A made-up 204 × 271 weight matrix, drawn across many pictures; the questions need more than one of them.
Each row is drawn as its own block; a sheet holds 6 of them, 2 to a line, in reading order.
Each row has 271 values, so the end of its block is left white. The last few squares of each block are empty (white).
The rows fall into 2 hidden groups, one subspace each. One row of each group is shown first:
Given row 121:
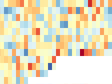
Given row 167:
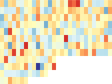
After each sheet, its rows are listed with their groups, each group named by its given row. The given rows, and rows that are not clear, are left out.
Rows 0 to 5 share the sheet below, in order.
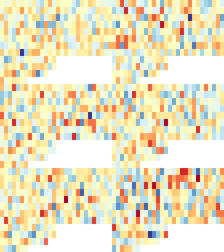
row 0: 167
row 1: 167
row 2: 121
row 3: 121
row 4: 121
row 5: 167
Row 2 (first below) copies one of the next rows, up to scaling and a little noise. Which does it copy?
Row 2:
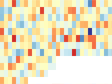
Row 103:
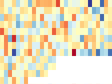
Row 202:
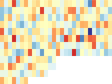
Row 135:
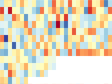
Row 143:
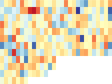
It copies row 202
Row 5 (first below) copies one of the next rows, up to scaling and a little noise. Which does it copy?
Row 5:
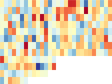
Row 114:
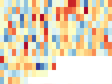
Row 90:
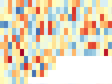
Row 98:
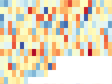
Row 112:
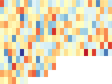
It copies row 114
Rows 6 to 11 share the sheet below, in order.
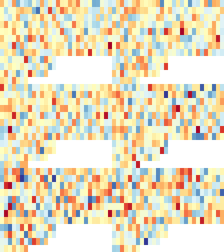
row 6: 167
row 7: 167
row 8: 167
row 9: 121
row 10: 121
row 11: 167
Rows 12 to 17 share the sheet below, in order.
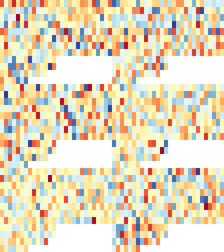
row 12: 121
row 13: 167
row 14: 121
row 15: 121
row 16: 121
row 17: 121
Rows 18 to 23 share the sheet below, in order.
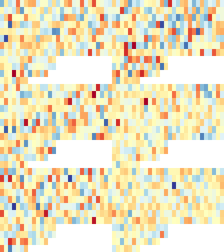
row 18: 121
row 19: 167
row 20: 167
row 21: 121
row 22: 121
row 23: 121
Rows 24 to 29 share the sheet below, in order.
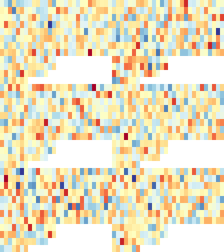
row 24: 167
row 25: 167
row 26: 121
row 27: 121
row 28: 121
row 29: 121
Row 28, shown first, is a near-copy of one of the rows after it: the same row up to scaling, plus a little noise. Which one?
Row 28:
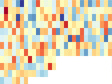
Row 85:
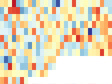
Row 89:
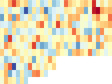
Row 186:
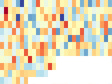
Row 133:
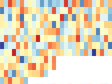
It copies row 186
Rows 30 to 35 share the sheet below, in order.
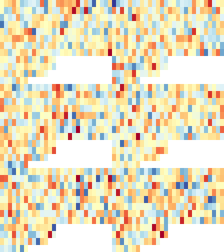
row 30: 167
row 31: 167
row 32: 121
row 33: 121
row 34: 121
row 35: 121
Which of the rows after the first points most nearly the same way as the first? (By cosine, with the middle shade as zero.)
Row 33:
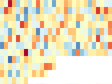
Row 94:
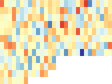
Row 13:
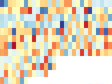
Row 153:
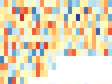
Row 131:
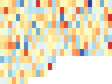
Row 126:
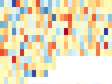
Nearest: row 131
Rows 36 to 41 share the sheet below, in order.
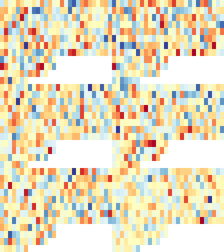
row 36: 167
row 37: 121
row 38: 121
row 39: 121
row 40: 121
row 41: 121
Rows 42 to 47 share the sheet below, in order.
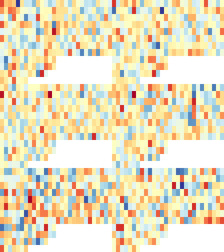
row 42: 121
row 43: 121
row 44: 121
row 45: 121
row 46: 167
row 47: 121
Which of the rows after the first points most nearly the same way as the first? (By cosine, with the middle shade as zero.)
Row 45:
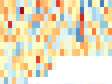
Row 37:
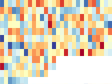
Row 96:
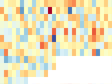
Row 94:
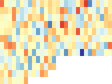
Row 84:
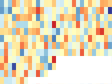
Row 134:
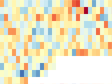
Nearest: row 37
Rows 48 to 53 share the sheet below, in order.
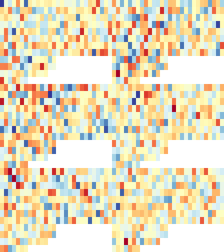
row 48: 167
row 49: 167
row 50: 167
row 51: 167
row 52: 167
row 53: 121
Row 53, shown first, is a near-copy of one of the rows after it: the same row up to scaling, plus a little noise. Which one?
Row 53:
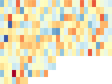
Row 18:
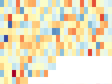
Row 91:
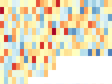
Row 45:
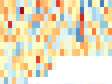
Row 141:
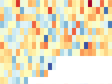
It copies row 18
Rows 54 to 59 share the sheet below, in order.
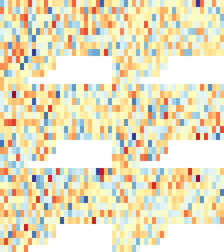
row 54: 167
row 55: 121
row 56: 167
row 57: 167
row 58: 167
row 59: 167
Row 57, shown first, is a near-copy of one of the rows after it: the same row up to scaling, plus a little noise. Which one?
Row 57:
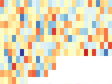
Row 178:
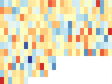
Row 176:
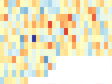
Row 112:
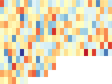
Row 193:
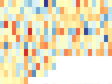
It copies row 112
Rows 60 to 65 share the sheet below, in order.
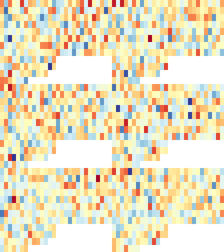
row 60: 121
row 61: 121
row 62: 121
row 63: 167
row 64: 121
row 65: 121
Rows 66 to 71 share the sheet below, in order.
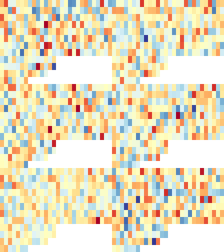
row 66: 167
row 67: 167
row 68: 121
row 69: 121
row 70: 121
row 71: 121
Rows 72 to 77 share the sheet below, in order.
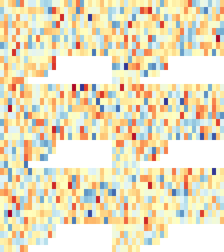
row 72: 121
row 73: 167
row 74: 121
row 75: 167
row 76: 167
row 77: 167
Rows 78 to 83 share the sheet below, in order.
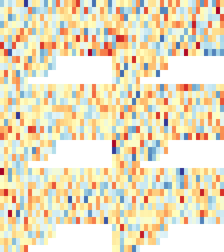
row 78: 167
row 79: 121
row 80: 121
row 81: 167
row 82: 167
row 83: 167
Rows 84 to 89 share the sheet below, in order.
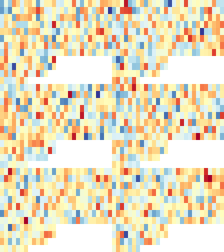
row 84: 121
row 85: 121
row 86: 121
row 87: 121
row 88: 121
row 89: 121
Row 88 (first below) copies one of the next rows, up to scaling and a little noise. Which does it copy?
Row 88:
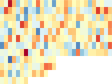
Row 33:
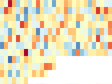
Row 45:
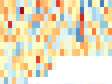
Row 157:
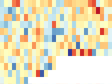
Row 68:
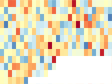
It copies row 33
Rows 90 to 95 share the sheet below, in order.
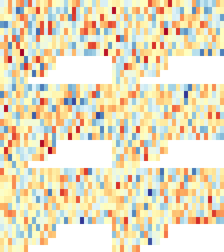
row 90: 167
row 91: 121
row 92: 121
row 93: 167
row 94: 121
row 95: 167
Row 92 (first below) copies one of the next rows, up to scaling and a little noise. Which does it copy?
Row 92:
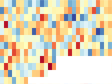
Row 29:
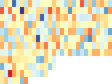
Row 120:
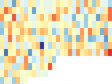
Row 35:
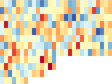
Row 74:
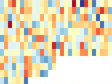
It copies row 35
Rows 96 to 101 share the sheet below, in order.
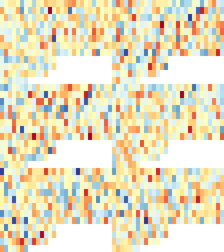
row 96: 121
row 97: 167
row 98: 167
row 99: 121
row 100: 167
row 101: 167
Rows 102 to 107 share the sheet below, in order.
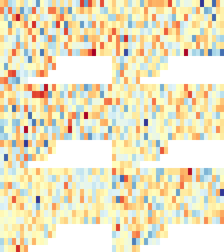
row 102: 121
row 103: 121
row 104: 167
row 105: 167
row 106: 121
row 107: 167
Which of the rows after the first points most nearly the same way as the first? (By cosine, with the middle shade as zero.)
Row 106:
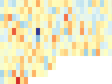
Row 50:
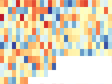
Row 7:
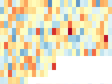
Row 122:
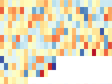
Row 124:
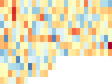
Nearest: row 122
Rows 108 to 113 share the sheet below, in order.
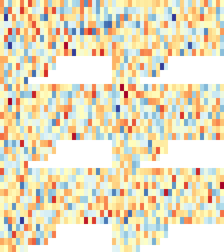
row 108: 121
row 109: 121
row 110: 121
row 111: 167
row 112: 167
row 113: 121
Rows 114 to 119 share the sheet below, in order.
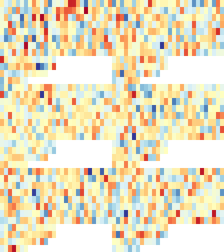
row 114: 167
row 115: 121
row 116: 121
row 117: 167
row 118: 121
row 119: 121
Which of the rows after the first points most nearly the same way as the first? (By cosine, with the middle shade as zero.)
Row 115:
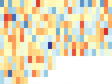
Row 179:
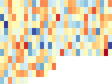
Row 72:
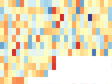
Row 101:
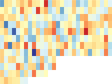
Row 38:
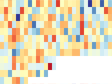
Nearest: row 38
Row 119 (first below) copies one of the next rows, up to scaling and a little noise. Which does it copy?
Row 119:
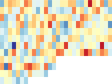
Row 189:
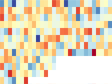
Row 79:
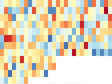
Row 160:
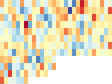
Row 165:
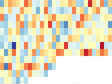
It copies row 165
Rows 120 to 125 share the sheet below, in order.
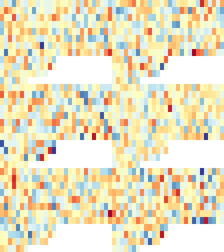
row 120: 121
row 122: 121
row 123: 121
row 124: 121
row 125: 121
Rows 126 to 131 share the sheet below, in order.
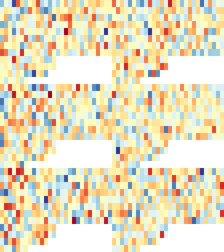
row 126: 167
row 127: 121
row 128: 167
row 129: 121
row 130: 167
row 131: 121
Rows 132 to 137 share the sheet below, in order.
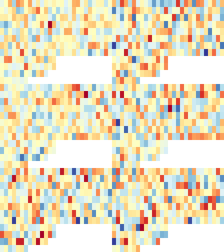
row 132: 167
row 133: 121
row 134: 167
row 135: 121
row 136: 167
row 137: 121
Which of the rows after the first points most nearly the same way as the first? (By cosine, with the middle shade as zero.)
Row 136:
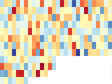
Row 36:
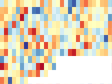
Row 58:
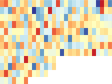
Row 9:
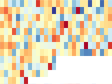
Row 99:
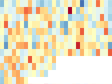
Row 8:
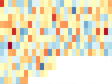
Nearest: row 36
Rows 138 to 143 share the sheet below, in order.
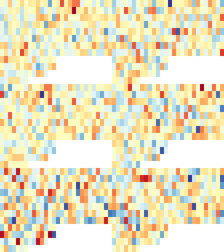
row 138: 167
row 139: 121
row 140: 121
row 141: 121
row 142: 167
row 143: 121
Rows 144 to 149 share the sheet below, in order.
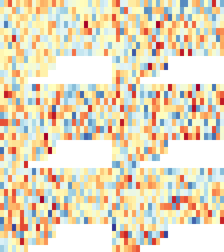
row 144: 167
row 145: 167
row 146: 121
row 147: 121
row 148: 167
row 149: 121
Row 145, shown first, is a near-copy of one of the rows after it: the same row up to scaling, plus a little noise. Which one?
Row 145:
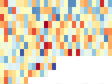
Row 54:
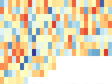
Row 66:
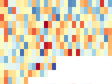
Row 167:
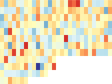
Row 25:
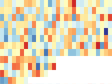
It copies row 66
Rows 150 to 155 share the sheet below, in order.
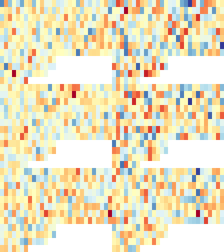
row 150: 121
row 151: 167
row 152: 167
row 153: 167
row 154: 167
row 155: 121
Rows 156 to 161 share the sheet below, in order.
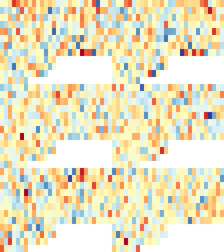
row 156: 121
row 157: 121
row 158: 167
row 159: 121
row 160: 121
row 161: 121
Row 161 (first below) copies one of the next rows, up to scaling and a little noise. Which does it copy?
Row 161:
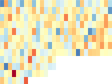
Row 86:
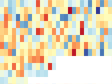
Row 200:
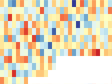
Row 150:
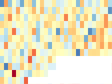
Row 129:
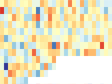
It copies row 150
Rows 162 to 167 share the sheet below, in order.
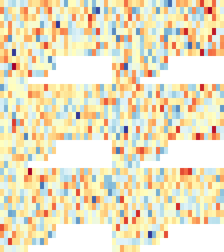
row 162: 121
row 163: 121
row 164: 167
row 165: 121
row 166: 121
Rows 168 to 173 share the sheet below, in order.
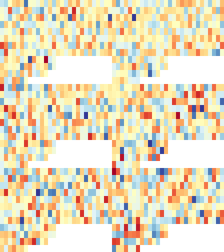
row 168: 167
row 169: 167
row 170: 167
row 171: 121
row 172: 167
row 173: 167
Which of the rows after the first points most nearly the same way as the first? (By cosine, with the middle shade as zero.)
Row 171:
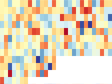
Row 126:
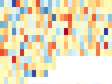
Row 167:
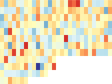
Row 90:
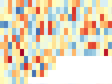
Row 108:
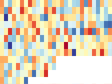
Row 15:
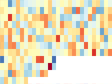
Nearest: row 108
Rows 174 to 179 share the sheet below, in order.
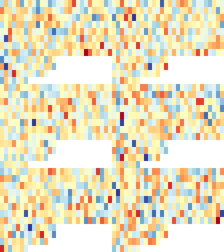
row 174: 121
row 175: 167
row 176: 167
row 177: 121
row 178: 167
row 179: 167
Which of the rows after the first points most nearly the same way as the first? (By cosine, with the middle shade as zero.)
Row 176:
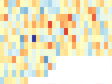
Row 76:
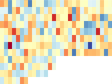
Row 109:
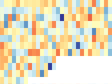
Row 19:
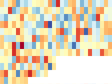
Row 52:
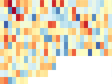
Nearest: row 76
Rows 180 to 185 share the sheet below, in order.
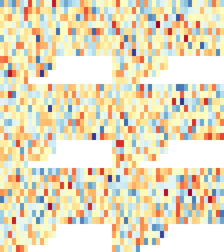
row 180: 121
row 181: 167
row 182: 167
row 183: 121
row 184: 121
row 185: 121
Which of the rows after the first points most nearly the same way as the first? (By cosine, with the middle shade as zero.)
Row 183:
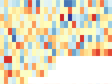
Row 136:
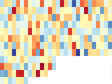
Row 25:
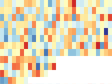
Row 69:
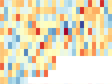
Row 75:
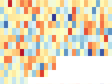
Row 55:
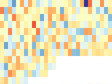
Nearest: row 55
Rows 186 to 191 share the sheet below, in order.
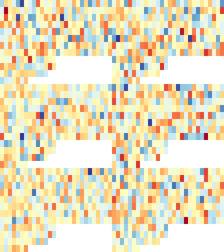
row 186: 121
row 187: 121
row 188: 167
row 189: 121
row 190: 121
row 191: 121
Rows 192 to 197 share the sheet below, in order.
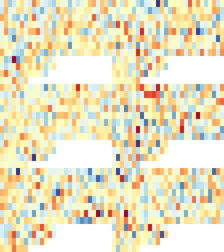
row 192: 167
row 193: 167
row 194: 167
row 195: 167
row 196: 121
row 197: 167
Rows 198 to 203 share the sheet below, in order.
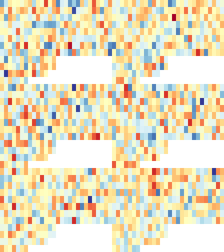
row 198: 167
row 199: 121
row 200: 121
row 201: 121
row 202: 121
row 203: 167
